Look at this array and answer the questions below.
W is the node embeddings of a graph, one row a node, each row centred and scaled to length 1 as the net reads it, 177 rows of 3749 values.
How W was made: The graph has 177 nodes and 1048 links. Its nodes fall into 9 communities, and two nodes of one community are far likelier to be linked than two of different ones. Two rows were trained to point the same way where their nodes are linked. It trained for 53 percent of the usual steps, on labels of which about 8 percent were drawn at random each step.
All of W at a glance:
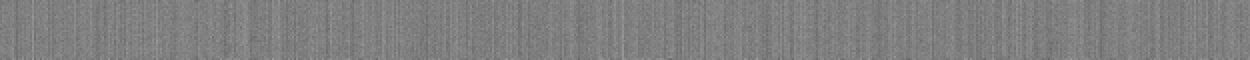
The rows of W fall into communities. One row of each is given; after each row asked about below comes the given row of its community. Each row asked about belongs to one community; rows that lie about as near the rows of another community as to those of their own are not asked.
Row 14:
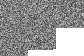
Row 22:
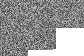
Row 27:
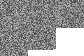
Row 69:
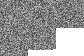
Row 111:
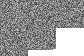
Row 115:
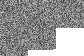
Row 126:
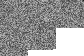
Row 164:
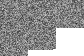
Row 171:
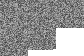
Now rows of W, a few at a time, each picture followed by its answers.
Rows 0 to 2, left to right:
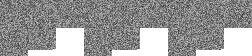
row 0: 69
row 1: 69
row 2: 115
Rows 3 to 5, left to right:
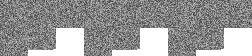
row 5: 69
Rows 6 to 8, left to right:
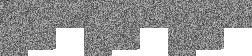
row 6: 27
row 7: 14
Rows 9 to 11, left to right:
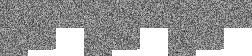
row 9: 69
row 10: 27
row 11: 69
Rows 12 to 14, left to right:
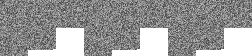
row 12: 115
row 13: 126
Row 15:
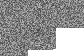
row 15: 69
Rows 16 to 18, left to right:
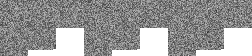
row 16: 22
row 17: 14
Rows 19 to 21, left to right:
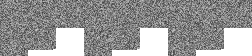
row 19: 164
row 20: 115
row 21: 22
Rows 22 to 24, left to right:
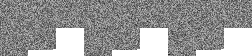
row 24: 115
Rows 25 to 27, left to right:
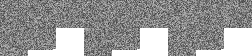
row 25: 69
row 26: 69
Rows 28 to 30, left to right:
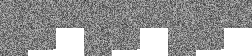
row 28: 22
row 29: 14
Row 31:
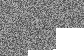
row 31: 171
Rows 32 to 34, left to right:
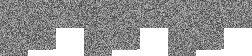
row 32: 126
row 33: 164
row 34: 22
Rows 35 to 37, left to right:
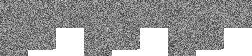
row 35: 27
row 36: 14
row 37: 164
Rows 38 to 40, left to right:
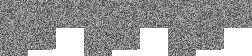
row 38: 126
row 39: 126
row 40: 14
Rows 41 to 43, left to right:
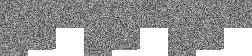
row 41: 69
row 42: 126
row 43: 27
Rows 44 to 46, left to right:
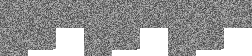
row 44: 69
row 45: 14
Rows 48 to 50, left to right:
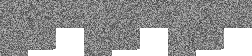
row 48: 164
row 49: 111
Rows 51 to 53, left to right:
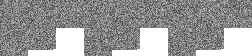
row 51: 164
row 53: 126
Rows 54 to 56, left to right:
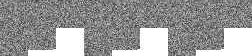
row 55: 22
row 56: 111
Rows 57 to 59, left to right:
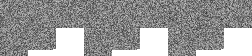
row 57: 126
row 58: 69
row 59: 164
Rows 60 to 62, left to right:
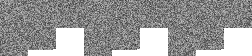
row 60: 22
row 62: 14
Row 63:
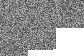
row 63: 126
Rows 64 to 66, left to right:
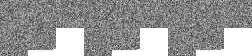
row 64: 126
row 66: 22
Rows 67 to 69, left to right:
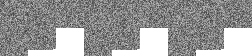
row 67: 115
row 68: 69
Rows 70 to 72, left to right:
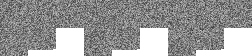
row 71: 164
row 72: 14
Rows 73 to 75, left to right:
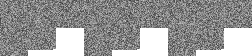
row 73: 27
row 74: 27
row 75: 164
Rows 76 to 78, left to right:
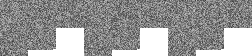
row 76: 27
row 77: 164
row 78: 22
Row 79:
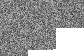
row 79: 22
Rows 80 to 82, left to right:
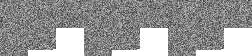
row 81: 126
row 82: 164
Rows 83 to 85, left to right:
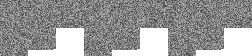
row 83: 14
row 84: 126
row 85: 14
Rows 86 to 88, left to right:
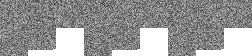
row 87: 14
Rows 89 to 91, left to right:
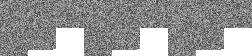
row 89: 126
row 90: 111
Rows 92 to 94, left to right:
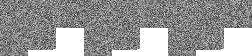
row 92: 27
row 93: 115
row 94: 111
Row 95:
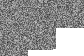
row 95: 27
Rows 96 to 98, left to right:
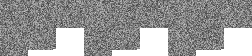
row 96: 27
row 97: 111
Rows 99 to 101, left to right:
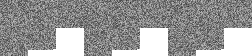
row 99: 14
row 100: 164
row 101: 115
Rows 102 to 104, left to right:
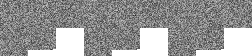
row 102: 14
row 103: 22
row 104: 171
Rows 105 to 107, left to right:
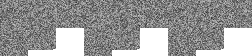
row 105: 164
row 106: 69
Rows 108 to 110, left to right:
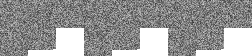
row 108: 111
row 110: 69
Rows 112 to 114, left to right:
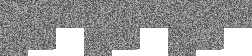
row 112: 22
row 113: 69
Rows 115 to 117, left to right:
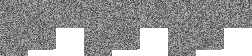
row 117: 22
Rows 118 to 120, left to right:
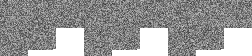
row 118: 14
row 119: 115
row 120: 126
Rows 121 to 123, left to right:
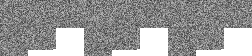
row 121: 115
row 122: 14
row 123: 111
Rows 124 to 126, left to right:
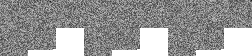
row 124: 126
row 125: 22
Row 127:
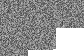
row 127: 27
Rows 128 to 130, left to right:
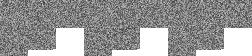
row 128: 14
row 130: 27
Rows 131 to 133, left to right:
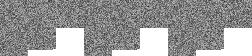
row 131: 126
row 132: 164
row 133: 69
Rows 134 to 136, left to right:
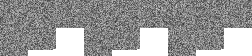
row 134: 27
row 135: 115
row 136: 164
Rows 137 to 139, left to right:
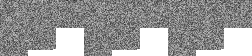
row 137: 27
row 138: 22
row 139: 27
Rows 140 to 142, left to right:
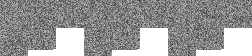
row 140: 171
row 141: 69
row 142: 171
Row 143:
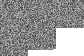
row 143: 111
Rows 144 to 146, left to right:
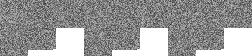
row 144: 171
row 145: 27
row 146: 14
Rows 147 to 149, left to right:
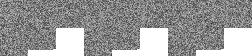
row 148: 27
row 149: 126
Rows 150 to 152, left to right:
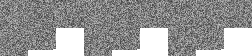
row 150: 171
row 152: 115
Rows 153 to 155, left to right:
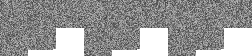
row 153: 164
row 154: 22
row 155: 111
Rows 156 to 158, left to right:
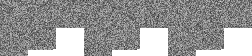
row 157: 27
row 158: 22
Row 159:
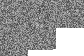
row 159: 27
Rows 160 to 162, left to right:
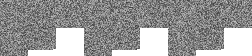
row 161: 126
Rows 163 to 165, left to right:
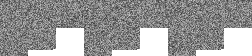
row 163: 27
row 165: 164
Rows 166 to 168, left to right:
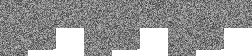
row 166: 14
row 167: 164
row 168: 14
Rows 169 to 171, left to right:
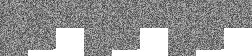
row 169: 164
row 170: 171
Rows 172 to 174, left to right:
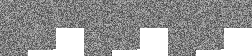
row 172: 22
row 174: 126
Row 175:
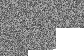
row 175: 111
